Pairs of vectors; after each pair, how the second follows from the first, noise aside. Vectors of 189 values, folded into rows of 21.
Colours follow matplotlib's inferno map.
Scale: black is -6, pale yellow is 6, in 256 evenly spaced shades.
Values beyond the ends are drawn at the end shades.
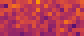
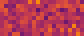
sign-scrambled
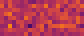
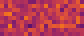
copied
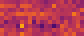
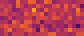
shuffled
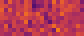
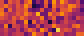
scaled up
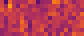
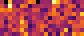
scaled up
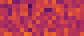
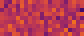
shuffled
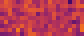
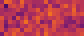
shuffled
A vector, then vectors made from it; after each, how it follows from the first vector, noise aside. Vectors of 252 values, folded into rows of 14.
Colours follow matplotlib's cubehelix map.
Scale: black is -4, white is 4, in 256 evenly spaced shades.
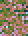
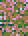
reversed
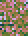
reversed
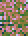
reversed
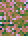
reversed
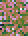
reversed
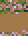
partly zeroed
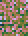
reversed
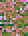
reversed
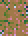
partly zeroed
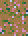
partly zeroed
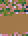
partly zeroed
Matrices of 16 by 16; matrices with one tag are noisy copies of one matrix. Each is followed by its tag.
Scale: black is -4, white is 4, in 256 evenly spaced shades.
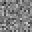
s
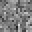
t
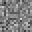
s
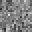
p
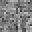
t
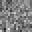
p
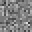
s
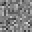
s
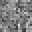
t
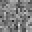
t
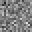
s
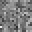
t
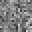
t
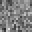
p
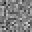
s
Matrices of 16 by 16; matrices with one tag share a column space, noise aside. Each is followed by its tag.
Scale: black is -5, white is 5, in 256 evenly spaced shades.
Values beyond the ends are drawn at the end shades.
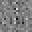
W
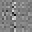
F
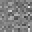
F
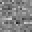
W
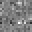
W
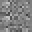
F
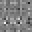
W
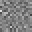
F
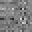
W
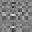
F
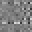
W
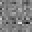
W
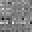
W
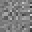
F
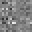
W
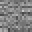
F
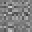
F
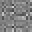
F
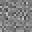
F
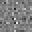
W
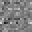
W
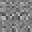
F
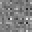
W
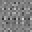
W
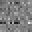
W
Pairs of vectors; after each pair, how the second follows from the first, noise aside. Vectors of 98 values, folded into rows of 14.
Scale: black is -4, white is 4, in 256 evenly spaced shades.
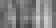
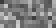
shuffled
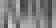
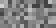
shuffled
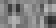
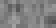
shrunk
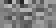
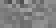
shrunk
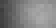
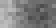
negated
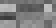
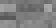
shrunk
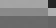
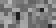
shuffled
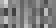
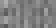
shrunk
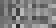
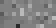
partly zeroed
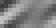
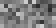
shuffled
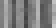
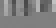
partly zeroed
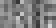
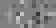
partly zeroed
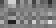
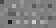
partly zeroed
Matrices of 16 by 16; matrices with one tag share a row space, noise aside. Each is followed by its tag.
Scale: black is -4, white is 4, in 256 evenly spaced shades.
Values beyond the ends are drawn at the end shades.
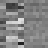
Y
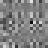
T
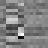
Y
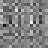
T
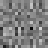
T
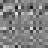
T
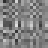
T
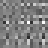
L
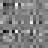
T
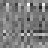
L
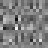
T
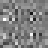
T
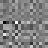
T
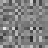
T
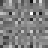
T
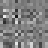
T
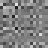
T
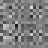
T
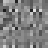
T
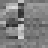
Y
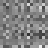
L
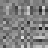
L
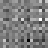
L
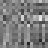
L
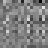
L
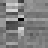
Y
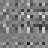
L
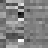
Y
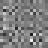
T
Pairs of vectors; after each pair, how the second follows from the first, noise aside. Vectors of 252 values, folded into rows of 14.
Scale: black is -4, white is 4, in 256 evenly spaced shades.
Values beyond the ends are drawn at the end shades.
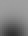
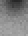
reversed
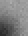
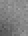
shrunk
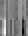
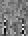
sign-scrambled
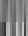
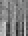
negated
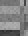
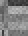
reversed
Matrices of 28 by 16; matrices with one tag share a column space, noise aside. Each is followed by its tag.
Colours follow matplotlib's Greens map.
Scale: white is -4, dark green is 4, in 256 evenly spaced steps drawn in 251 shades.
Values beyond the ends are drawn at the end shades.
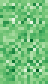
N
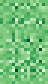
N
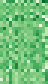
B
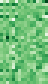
B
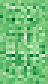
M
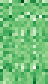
B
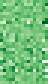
N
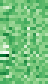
M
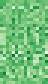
M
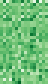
B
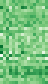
M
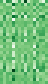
B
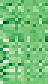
N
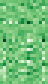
N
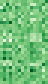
N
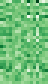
B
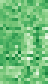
M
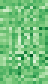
M
